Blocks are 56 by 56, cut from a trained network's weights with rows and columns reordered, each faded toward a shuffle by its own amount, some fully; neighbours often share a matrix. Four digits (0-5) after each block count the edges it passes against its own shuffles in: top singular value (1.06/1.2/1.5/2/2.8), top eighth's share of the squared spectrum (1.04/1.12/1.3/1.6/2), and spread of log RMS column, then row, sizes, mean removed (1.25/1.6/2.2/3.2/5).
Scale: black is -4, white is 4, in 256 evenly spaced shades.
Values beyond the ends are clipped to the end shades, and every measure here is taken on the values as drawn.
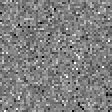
0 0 0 0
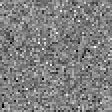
0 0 0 0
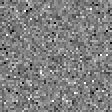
0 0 0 0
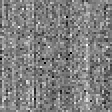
3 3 1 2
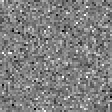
0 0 0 0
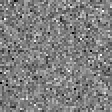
0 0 0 0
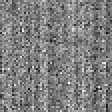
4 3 1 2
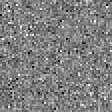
0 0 0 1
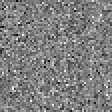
0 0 0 0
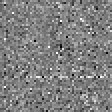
2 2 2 1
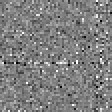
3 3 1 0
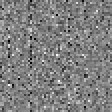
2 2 2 0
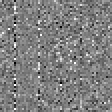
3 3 3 0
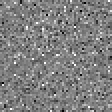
0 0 0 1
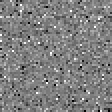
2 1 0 0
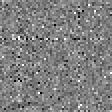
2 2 1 1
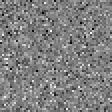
0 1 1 0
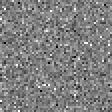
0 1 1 0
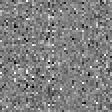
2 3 2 0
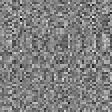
4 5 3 2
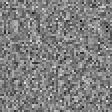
3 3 1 0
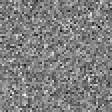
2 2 0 0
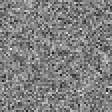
2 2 0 0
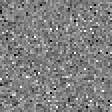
1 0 0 0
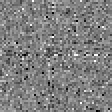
2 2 1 0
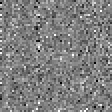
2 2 2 0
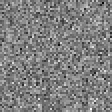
2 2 0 0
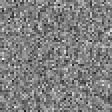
3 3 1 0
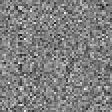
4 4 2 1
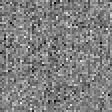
2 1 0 0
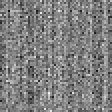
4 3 1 2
